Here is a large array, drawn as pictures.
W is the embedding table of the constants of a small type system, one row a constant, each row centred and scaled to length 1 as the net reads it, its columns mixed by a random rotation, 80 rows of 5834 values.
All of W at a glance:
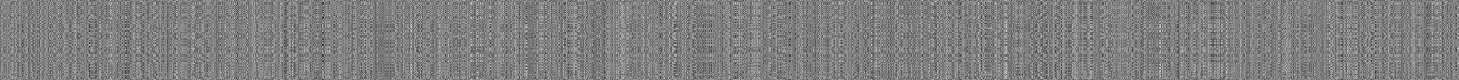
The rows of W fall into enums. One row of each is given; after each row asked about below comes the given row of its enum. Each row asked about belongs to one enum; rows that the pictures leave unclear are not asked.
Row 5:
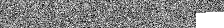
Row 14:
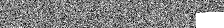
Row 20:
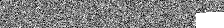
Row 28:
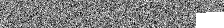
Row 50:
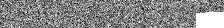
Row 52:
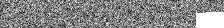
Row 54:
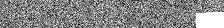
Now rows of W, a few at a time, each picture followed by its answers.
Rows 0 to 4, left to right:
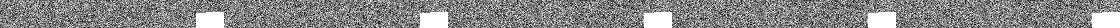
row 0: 5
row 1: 28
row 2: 54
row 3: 54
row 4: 54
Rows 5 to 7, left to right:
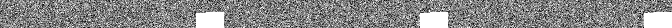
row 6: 20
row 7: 14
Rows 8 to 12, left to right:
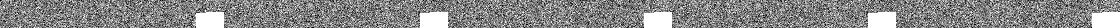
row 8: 20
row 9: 5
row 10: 54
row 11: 5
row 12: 54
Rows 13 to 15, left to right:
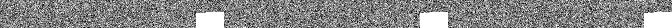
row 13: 5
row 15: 50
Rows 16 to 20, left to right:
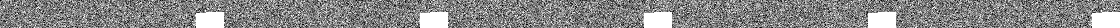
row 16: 20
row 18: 54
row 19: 5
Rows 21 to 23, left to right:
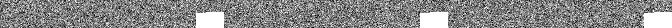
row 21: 52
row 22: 5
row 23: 20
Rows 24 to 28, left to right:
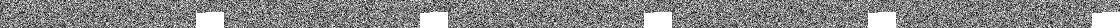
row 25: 50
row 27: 52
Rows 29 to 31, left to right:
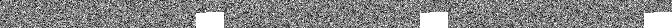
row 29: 20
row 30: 52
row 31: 52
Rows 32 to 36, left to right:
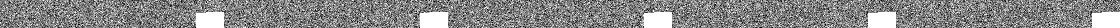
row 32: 54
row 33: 14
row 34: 20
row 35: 5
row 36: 5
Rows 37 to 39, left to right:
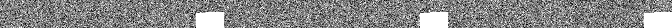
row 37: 14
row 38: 20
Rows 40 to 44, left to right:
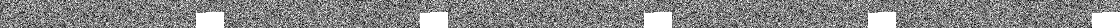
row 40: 52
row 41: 54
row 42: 52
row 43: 52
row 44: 54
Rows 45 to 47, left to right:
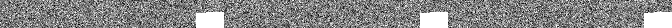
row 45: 54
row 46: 52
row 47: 50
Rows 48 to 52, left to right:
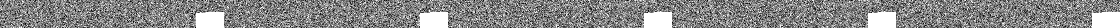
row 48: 14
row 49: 20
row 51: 50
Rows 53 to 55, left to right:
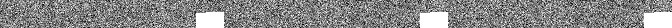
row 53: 5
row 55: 54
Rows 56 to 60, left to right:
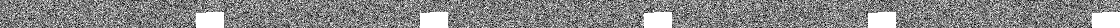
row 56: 54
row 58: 20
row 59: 5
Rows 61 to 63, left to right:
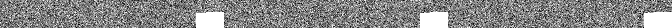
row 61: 54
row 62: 50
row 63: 14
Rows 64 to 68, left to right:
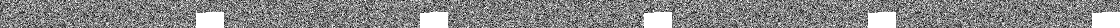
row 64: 52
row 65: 50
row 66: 20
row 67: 52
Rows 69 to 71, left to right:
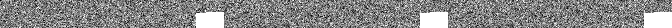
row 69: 20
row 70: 52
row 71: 52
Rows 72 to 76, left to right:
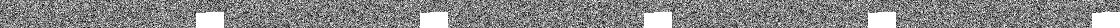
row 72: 5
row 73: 52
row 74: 28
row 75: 52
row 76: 50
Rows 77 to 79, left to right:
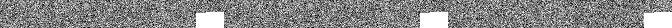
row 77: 5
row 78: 5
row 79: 54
